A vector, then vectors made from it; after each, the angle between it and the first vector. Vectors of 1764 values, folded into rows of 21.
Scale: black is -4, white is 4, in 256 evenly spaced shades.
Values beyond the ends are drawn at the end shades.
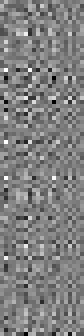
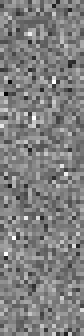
partly opposed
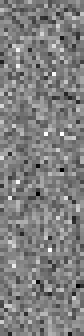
orthogonal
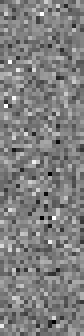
orthogonal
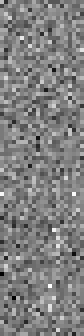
partly opposed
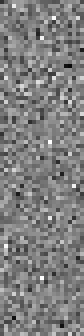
partly opposed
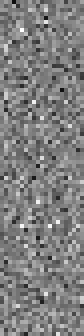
partly aligned
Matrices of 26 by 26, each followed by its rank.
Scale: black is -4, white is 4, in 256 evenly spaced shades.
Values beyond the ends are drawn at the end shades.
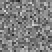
full rank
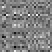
three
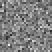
full rank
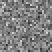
full rank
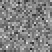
full rank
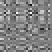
three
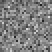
full rank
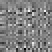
three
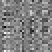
three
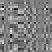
three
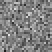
full rank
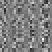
three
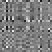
three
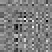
three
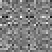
three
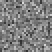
full rank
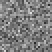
full rank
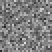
full rank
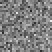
full rank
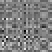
three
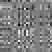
three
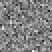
full rank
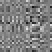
three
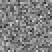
full rank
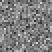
full rank
